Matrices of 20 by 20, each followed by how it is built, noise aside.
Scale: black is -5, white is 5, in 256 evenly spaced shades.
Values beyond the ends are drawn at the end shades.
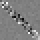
banded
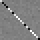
diagonal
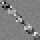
banded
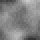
smooth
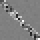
banded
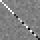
diagonal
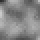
smooth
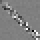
banded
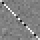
diagonal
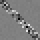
banded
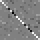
diagonal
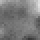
smooth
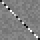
diagonal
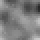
smooth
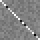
diagonal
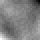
smooth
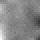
smooth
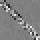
banded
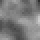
smooth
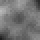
smooth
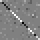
diagonal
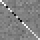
diagonal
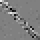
banded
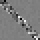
banded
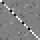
diagonal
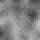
smooth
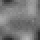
smooth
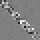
banded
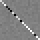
diagonal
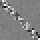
banded
